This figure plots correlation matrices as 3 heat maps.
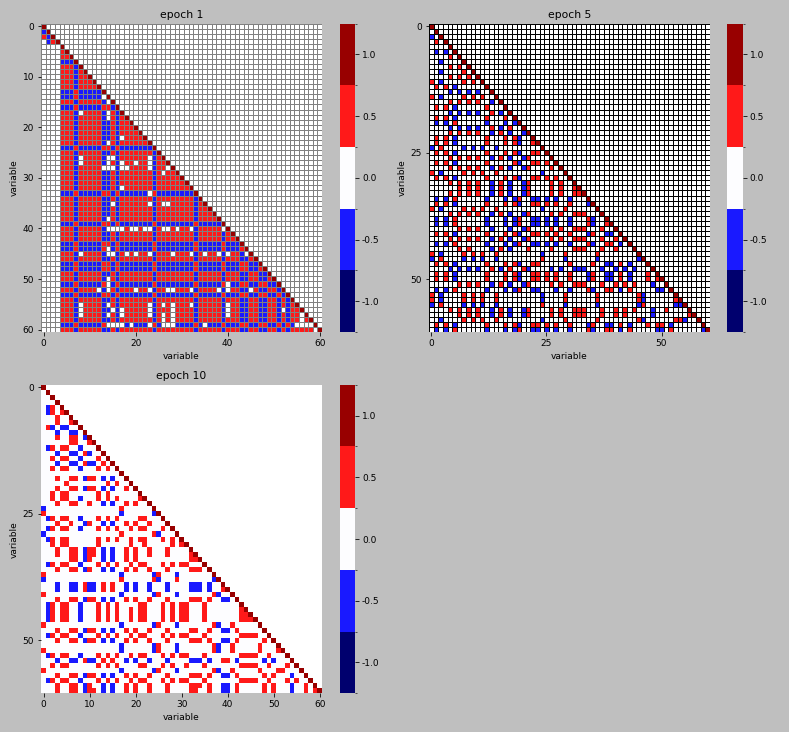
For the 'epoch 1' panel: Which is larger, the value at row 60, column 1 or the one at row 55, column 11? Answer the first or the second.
the second
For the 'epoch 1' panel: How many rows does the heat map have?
61
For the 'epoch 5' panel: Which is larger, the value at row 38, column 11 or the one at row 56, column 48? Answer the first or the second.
the first
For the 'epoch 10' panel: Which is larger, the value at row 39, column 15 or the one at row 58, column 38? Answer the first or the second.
the first
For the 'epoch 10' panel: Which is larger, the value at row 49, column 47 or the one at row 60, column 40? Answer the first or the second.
the first
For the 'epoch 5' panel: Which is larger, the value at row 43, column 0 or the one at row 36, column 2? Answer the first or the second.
the first
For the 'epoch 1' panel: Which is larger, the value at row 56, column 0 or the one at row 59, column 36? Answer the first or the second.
the first
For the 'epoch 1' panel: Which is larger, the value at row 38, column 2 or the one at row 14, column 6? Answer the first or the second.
the first
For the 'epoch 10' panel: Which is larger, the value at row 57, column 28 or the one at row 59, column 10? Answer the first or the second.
the second
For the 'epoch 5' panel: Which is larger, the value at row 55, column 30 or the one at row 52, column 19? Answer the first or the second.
the second
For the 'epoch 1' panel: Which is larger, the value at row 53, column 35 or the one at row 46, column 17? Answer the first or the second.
the second
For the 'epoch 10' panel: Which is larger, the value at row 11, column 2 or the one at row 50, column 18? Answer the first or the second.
the second
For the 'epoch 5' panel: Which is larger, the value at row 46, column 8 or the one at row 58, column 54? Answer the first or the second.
the second
